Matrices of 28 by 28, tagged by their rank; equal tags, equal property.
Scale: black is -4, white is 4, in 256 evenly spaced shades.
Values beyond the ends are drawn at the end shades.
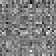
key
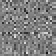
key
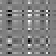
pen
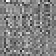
key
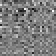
key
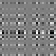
pen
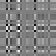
pen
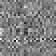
key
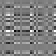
pen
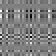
pen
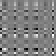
pen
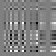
pen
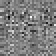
key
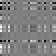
pen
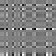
pen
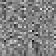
key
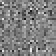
key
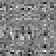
key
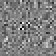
key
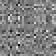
key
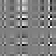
pen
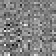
key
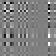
pen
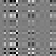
pen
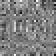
key
